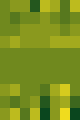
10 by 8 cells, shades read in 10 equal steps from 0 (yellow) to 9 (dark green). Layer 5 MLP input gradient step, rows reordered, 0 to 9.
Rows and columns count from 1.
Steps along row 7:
same same same same same same same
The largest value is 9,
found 2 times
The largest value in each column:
5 6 6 8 9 5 6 9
